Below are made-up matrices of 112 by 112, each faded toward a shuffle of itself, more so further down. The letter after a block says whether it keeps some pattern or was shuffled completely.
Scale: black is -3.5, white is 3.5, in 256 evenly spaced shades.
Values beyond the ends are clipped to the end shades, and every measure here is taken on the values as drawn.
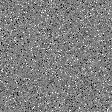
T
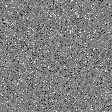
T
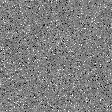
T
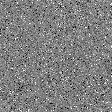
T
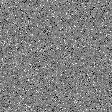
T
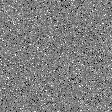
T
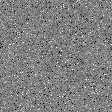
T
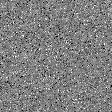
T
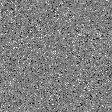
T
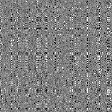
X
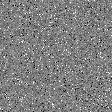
T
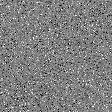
T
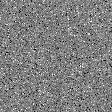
T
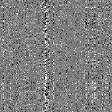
X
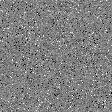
T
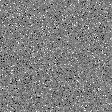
T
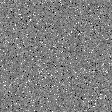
T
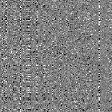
X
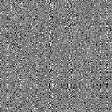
X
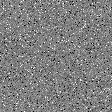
T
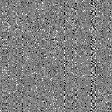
X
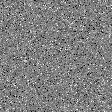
T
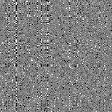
X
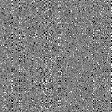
X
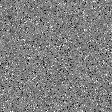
T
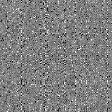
X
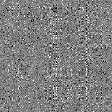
X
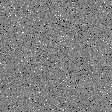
T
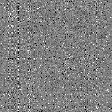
X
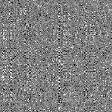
X
